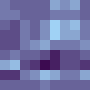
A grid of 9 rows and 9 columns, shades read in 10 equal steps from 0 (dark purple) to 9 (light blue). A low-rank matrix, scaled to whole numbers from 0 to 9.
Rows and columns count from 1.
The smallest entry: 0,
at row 7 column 5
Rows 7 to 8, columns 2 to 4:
8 3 2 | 2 5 6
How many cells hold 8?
3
